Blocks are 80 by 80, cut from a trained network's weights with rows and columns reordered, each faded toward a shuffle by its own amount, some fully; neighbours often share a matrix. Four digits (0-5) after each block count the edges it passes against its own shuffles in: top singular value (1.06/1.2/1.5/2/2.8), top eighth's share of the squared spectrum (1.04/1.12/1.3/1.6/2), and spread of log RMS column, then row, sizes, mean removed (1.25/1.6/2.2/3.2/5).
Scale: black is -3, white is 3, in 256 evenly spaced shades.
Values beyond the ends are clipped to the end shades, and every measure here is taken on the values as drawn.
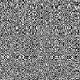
4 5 3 3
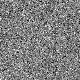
0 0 0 0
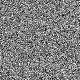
0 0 0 0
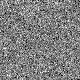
0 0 0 0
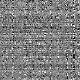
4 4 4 1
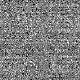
3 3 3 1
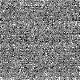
3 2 2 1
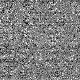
2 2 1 0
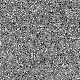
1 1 0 0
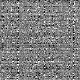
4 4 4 1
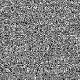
3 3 0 2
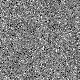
0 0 0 0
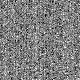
2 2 0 0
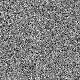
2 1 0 0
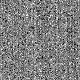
2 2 0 1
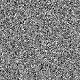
3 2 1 0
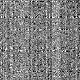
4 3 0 3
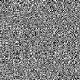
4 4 2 3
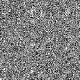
3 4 2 1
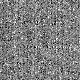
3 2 0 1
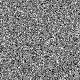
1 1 0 0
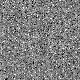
0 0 0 0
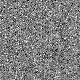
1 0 0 0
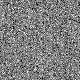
0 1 0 0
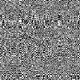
4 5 3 3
